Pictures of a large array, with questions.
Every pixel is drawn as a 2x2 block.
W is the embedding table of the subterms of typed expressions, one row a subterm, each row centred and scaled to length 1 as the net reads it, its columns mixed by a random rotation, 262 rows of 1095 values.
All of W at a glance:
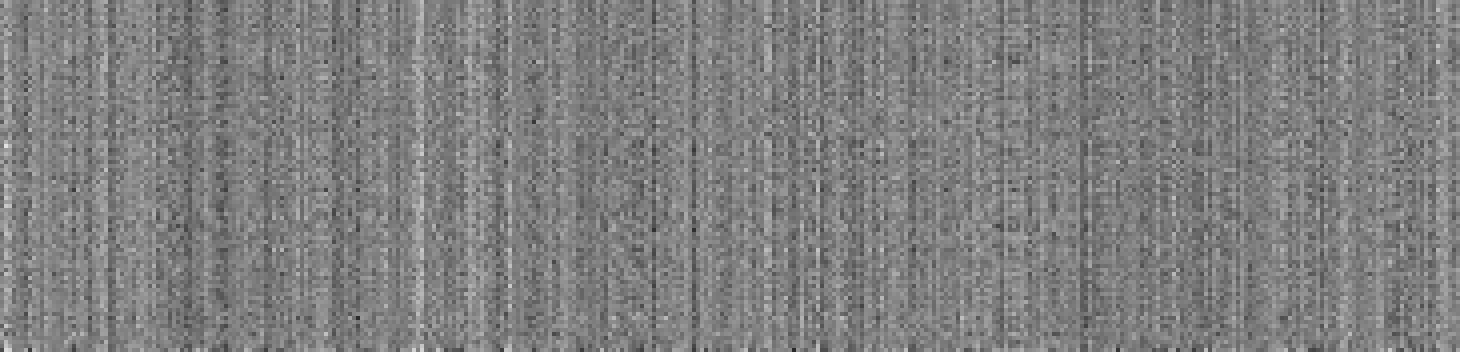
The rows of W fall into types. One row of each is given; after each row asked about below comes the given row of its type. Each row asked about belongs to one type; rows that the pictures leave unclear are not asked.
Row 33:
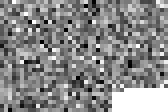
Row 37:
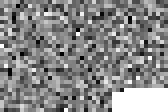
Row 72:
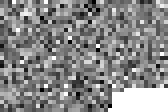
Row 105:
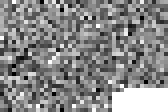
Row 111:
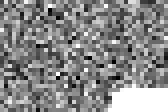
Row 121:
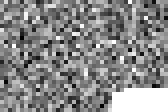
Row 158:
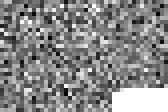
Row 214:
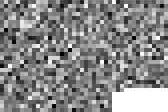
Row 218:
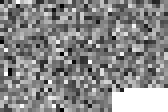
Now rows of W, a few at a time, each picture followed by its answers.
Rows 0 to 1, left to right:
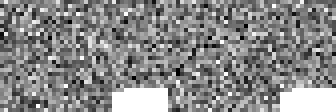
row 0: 33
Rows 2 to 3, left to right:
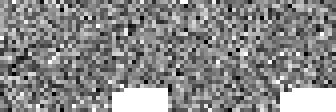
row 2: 105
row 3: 214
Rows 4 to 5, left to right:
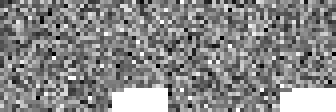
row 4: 72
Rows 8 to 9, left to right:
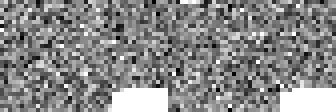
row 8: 121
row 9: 218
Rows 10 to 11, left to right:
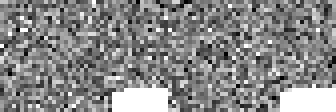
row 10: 37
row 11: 111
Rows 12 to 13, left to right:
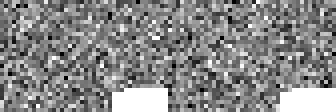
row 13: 121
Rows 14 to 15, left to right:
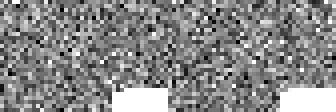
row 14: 214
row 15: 111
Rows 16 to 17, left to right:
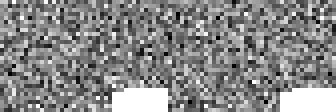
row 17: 33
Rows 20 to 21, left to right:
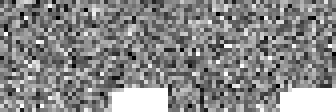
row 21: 158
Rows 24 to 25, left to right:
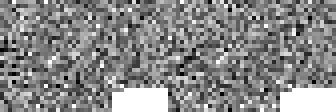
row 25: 105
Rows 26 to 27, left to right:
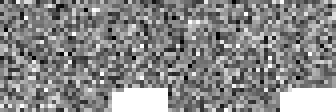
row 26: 218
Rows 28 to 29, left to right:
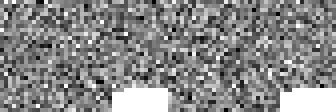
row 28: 111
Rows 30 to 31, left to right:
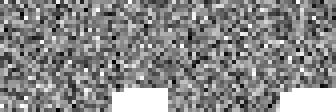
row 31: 121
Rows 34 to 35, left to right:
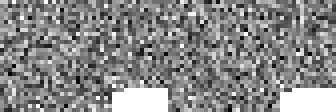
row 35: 121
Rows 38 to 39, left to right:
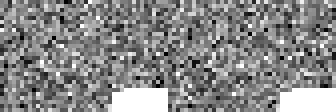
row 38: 121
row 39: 121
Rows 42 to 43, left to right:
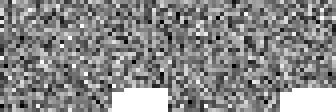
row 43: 33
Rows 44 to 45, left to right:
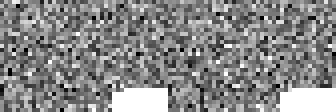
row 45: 158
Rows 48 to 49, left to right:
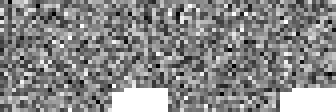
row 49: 105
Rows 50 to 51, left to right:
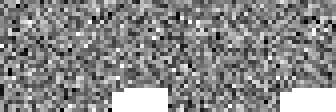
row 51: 158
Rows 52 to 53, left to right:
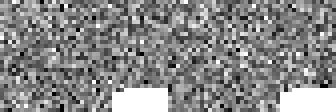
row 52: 105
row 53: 214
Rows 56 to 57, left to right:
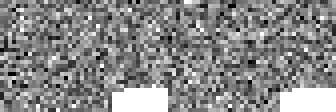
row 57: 218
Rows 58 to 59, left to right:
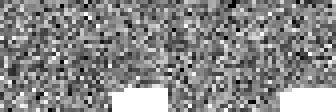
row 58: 105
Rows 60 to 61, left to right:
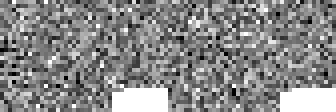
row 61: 158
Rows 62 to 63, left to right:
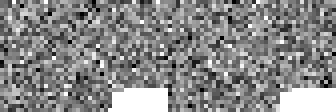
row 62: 72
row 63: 121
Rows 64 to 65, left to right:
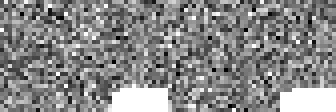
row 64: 111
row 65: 37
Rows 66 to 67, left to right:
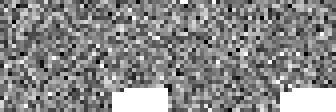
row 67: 214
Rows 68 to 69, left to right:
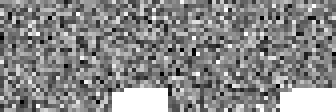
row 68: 33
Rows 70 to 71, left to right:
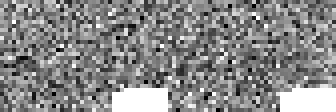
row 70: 105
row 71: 105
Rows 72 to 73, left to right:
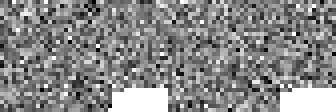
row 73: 33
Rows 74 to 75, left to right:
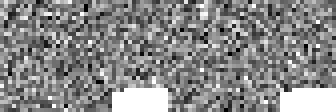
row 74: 37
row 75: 214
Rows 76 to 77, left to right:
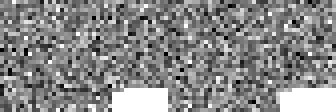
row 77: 218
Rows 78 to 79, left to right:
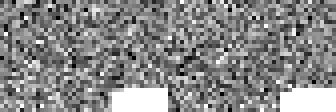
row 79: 105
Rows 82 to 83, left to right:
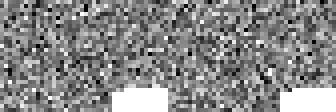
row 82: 37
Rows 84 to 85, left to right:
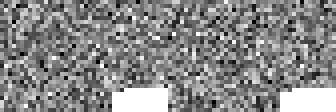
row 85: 33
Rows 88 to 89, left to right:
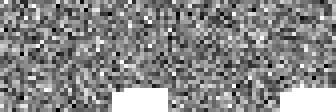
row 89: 111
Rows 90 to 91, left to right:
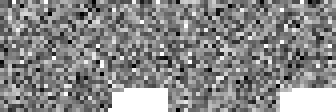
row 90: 72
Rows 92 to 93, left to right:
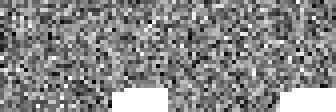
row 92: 72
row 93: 121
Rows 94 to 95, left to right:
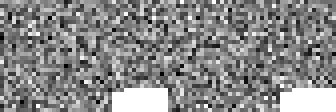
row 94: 33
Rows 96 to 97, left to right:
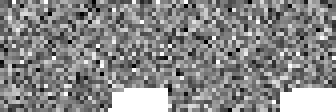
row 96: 72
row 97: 214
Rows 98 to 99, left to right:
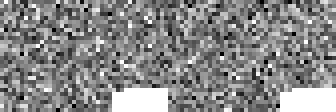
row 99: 72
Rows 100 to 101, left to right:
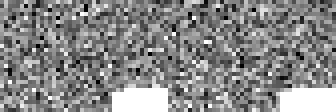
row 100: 37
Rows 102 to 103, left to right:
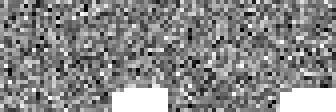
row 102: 37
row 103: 121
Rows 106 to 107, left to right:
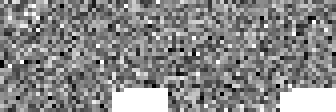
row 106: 214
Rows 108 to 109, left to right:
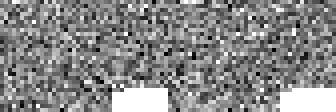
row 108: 33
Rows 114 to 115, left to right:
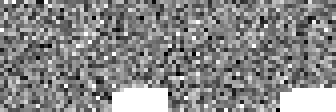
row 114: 111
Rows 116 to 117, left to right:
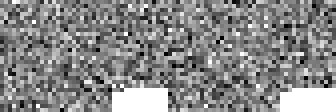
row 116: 33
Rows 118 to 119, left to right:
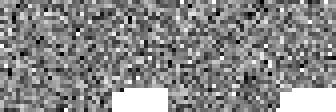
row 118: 37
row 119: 72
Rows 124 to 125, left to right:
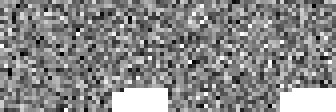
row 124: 37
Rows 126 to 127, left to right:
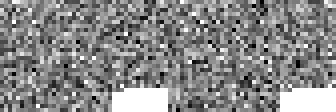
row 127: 33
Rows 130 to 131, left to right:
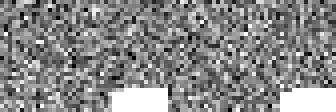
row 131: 121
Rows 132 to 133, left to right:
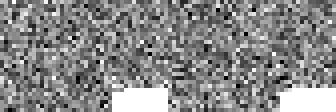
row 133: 111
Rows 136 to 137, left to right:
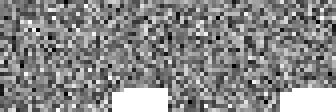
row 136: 158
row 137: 33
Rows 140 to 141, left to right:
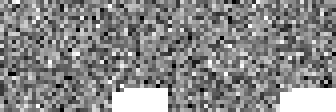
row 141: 121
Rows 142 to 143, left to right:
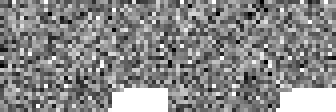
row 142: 72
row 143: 72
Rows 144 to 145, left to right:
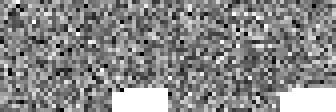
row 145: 105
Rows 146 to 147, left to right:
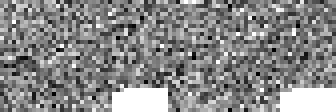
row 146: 105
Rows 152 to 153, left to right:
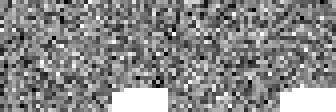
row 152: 121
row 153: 218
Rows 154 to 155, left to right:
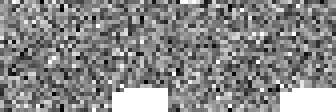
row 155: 218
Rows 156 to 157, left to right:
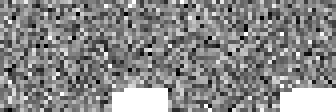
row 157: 37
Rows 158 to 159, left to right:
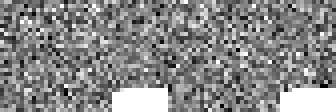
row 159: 214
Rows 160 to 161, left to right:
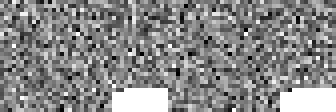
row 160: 121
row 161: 37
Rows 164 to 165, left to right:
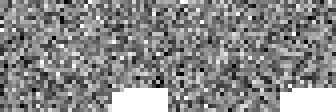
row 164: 121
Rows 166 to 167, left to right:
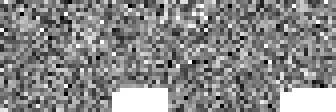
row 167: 214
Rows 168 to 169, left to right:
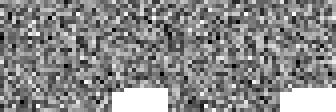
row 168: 33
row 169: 33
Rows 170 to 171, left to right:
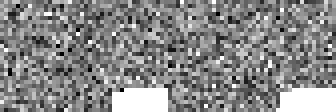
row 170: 37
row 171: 72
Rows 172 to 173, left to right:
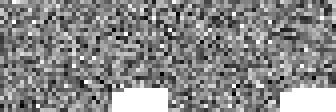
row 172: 33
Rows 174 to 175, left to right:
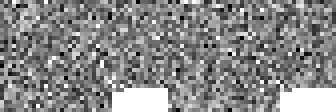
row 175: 218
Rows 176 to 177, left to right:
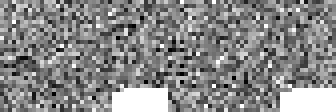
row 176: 105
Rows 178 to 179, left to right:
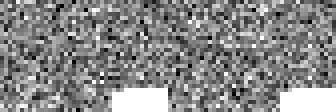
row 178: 218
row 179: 158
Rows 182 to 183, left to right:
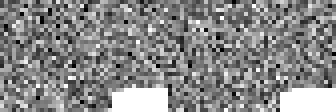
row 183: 158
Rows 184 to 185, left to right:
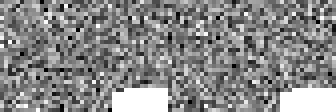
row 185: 33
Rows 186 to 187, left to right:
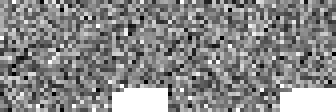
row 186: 105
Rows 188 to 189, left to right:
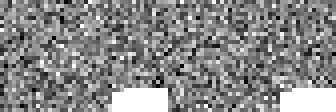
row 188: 121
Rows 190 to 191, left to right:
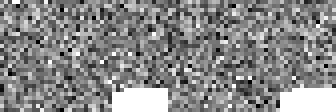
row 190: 214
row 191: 72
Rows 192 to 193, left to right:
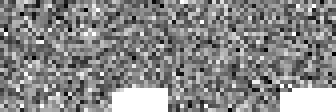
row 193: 33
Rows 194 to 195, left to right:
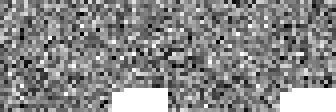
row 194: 121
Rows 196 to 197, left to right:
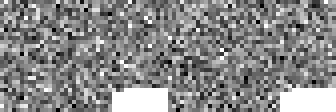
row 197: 105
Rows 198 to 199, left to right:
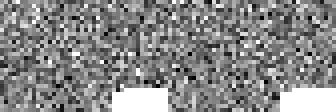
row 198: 214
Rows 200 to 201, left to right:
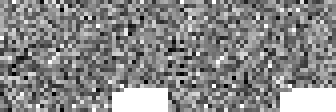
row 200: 105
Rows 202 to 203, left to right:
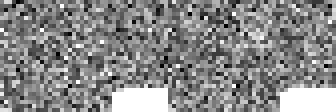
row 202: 111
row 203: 111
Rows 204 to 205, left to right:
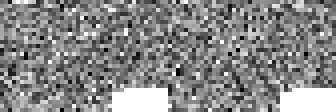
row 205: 214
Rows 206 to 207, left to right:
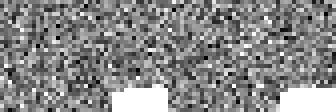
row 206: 37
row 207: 111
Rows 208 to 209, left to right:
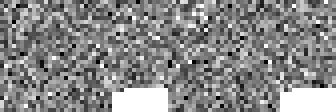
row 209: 214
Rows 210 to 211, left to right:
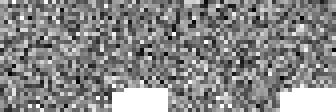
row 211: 218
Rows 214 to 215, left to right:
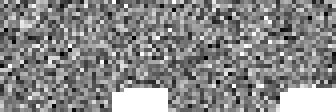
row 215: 111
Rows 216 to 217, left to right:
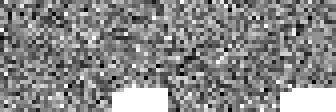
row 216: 111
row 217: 105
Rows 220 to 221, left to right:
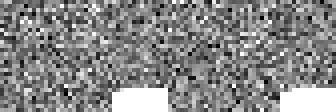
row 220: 158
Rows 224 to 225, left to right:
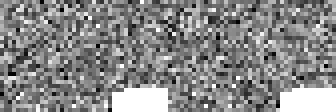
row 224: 105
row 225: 72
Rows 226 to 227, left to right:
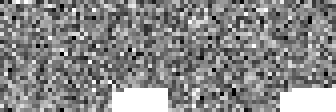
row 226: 218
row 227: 158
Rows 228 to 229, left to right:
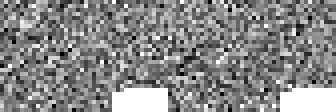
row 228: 214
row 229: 105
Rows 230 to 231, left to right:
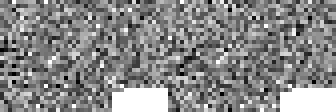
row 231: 105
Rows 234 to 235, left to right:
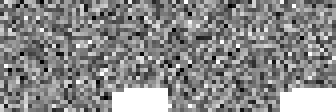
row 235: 214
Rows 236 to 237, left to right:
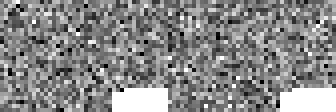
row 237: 72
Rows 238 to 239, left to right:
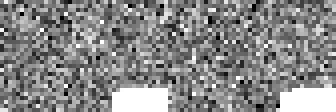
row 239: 72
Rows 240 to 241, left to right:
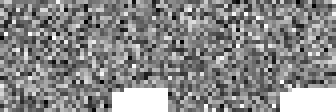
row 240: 33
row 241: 105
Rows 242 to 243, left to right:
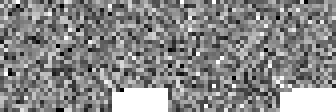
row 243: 72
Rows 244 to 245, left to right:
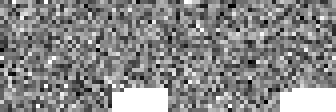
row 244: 72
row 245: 218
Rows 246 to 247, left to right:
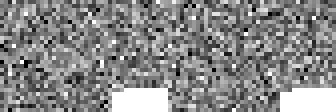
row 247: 37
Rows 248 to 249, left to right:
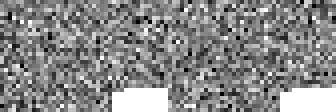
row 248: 158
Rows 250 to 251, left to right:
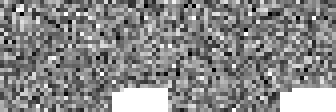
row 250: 105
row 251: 37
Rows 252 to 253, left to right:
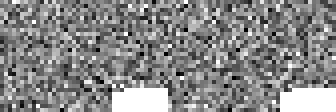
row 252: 33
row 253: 214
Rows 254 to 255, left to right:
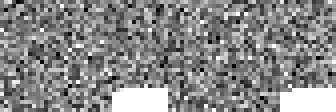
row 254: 111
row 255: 33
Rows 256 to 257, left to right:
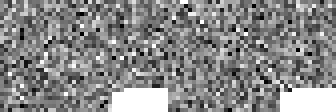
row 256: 121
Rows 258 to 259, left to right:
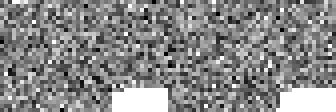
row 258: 33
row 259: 72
